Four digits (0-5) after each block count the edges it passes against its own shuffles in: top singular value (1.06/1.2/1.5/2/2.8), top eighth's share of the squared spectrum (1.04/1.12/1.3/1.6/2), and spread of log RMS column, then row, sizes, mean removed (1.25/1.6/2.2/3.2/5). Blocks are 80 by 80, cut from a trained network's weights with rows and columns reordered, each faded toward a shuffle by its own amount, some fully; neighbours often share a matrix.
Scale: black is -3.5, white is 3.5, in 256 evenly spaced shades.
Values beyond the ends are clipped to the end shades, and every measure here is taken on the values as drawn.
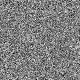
0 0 0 0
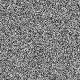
2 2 0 0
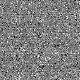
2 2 1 0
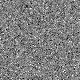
0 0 0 0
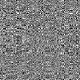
4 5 3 3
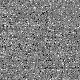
1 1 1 0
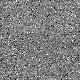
1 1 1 0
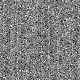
2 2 0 0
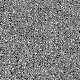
1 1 0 0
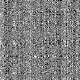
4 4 1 3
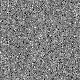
1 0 0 0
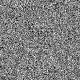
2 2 0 0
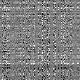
4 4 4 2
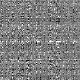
3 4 4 2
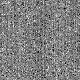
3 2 0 1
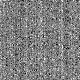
3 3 0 2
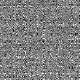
3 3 3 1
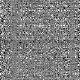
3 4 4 2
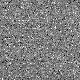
1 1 1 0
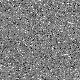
0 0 0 0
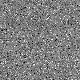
0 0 0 0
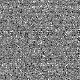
2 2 2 0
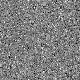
1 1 0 0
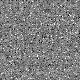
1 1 0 0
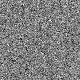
0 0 0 0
